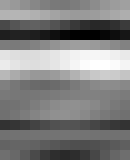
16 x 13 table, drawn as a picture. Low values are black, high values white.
Ninth with the highest average: middle right. Histogram: bell-shaped. Grain: streaks across.
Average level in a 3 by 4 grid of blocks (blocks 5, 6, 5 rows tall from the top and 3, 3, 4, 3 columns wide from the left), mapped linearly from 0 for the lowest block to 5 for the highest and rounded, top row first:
1101 / 4455 / 0000
